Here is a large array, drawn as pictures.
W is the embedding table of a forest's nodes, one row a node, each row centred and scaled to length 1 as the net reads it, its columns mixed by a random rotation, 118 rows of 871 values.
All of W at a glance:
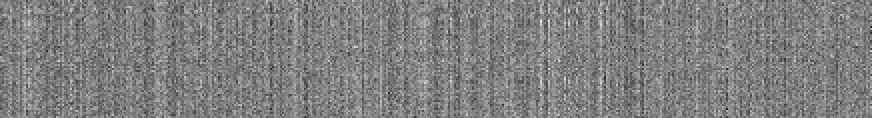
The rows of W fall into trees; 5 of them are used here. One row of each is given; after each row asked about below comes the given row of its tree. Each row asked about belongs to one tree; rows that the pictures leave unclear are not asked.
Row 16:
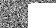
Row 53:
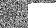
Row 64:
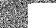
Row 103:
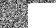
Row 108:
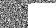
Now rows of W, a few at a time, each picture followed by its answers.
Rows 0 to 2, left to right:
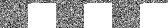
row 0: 103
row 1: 64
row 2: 53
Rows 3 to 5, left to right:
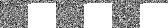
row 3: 64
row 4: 64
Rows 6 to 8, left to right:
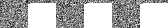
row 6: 103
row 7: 108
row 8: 108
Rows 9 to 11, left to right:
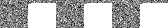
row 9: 108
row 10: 108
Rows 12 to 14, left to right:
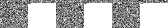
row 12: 53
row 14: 64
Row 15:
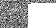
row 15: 16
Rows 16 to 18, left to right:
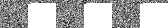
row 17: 103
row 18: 108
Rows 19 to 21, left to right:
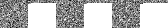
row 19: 103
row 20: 108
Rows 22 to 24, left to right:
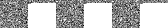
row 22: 108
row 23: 108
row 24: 108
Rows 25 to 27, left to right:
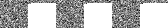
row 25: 108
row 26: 64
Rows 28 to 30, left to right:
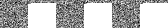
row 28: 53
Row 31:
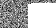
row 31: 64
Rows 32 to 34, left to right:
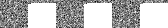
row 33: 64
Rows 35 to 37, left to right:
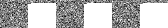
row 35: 53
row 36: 16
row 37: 108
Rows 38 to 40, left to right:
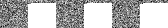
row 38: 53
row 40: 64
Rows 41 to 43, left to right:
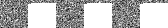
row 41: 108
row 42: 108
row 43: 64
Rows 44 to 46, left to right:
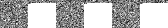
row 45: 64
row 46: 103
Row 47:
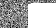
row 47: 103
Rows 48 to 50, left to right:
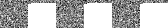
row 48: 108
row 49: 64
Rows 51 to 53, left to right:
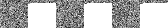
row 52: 16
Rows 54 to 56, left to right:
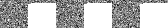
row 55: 53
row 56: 64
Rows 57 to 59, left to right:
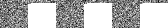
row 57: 53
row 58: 64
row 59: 103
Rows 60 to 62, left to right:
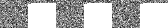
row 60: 64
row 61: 64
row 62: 108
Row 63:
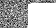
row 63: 103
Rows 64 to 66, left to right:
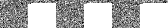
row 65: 108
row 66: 53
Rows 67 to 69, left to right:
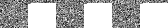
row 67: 103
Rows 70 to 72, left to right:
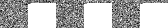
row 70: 103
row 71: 53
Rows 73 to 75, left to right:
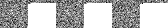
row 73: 103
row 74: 103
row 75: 64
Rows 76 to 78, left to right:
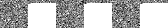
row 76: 108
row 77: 103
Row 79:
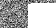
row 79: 16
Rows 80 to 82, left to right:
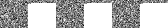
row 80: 108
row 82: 108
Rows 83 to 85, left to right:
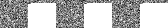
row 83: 108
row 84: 64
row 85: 108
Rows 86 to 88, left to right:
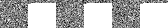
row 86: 108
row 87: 103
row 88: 53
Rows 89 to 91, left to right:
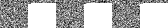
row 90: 103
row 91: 64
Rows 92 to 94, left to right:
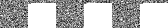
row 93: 103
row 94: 108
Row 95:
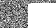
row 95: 108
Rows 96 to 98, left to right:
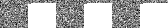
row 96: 64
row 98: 108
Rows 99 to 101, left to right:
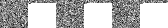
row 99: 16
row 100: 108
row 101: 53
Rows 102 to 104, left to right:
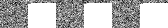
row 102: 53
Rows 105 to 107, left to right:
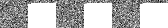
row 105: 64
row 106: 108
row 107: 103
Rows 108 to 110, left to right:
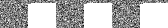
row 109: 108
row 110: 64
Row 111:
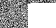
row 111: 103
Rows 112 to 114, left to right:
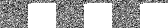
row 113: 64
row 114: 64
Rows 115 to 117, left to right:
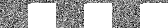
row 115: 103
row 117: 16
